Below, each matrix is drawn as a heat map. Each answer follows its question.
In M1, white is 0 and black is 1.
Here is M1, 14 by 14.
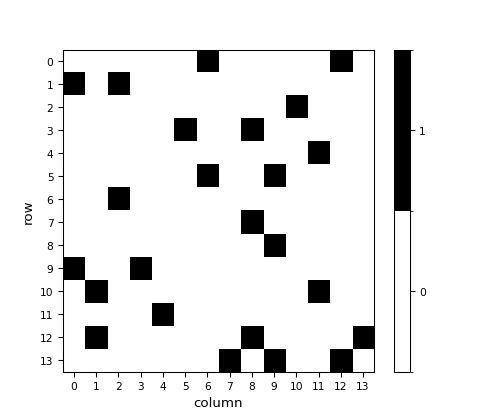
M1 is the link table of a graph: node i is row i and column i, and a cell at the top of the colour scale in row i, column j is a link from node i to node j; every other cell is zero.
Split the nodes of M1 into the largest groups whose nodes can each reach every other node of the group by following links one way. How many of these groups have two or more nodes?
2
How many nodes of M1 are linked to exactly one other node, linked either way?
1
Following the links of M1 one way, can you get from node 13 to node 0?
yes
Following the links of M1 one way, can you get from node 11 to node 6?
no
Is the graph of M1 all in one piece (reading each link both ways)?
yes
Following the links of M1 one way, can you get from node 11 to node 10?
no
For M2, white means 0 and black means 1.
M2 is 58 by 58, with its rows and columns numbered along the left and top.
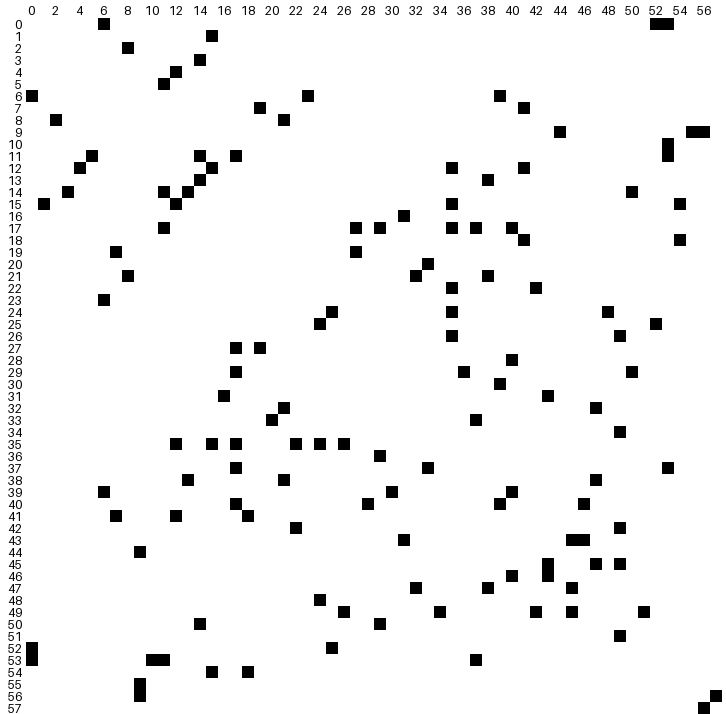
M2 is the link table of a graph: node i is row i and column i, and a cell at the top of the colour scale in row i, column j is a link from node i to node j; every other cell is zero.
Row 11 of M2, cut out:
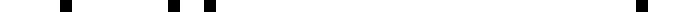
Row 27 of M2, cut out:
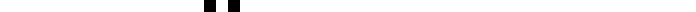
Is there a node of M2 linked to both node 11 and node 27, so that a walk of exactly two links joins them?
yes
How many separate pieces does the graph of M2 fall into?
2
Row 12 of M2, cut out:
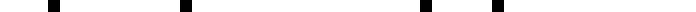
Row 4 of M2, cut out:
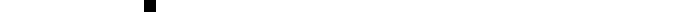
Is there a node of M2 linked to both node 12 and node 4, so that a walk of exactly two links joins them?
no
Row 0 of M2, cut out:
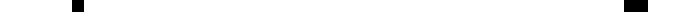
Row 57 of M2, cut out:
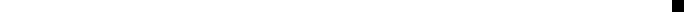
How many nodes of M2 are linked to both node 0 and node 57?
0
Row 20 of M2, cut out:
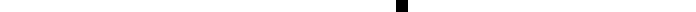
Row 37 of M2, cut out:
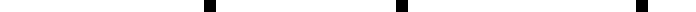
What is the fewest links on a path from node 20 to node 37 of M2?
2
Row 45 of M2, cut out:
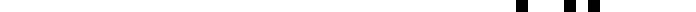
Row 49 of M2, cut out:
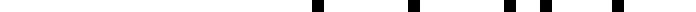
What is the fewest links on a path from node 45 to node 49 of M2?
1
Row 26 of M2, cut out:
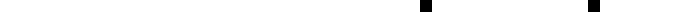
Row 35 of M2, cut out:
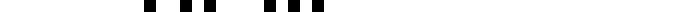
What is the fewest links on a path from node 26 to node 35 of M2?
1
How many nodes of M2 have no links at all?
0
